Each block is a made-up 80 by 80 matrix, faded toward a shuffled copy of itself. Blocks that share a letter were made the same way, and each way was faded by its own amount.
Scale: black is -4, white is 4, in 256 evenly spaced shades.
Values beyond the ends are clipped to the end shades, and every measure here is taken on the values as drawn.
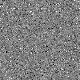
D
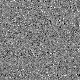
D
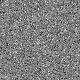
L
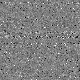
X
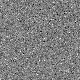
L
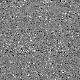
X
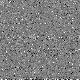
X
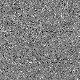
D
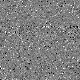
X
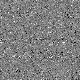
D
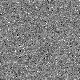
L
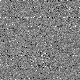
D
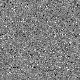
D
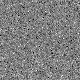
L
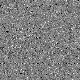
D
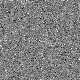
L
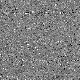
D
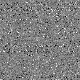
X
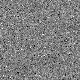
L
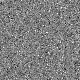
L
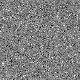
D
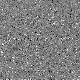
X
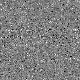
D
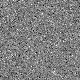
L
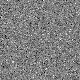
L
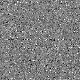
D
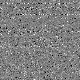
X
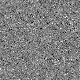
D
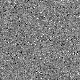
D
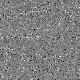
X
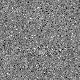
D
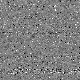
X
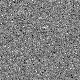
L
